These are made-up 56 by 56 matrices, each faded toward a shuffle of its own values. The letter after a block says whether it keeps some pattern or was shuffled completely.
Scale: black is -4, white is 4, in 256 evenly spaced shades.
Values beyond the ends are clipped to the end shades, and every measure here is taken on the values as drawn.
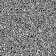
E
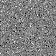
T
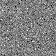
E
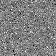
T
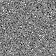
E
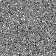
E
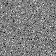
T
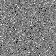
E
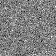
T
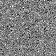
T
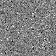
T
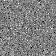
T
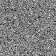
E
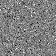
E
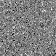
T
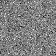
T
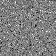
E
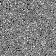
T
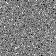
E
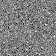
T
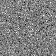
E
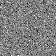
E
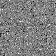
T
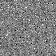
T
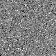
T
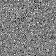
T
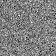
T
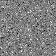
E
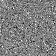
E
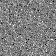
E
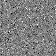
T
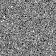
E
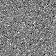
E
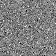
E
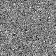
E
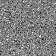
T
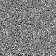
T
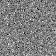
T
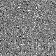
T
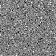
T
